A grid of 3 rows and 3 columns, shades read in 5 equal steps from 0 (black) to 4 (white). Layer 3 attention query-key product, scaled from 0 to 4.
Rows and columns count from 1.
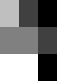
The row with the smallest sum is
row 1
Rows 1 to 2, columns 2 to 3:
1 0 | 2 1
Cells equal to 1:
2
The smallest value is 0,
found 2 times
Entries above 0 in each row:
2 3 2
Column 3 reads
0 1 0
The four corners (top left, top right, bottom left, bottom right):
3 0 4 0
